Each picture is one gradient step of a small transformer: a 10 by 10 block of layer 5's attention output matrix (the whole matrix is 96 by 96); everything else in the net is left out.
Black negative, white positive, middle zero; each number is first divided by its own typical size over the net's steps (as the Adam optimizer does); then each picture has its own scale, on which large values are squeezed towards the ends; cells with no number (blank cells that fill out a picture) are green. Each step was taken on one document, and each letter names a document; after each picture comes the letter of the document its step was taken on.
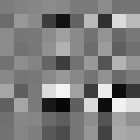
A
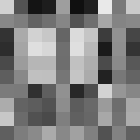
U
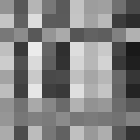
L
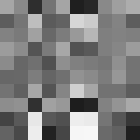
L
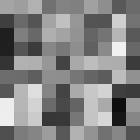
U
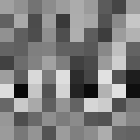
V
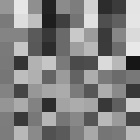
V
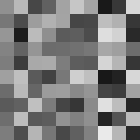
V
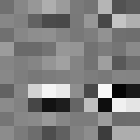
A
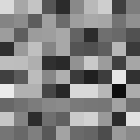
U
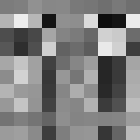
V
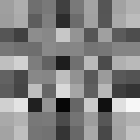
A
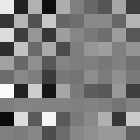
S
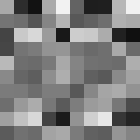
U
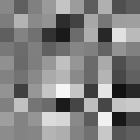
A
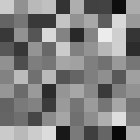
V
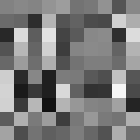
S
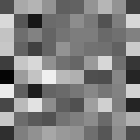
U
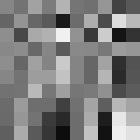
A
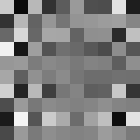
S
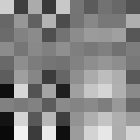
S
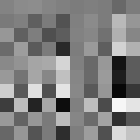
A
